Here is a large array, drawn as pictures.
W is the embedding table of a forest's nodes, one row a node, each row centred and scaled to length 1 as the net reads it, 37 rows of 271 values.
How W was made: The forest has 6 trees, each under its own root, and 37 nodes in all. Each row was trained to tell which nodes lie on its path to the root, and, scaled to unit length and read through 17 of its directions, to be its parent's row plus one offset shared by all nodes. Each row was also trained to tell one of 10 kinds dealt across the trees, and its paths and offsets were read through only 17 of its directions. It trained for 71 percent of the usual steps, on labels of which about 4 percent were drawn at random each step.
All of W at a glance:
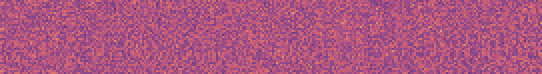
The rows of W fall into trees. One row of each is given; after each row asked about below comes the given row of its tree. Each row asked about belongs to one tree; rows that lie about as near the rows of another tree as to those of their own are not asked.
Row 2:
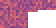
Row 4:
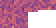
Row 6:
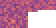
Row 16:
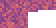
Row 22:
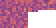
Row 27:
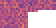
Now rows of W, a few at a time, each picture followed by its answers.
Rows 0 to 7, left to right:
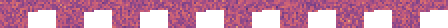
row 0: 27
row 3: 16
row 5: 27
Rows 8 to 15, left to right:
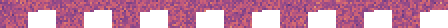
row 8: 16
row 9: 6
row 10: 16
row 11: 4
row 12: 6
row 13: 2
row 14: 4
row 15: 6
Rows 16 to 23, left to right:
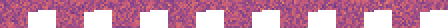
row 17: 2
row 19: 16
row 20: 2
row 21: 2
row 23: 4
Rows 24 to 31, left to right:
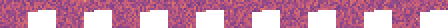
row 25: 22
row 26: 27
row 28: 2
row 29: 6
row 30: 2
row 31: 6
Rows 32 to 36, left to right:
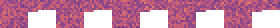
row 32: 4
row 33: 16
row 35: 4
